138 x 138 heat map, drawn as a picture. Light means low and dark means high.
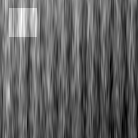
Average level on the scale: 60%. Stripes: upright, repeating 10 times. Odd patch: lower, in the top left. Slope: up to the bottom right.
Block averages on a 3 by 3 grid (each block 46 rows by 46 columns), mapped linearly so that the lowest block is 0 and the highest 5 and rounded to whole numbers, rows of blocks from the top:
023
234
345
